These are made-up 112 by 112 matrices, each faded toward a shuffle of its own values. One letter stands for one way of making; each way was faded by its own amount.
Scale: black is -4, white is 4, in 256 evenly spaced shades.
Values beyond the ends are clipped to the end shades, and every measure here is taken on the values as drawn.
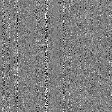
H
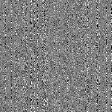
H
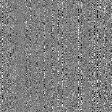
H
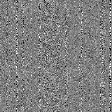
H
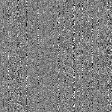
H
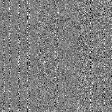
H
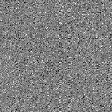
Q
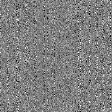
H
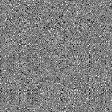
Q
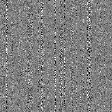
H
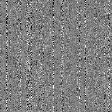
H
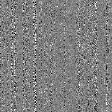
H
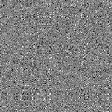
Q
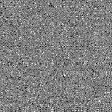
Q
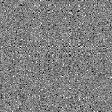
Q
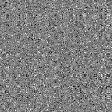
Q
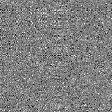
Q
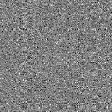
Q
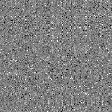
Q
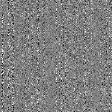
H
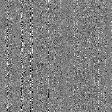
H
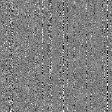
H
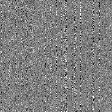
H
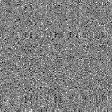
Q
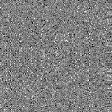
Q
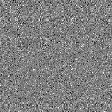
Q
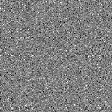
Q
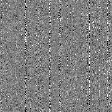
H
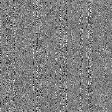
H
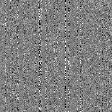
H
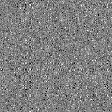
Q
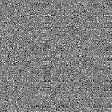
Q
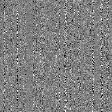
H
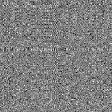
Q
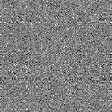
Q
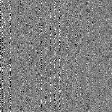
H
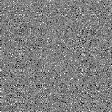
Q
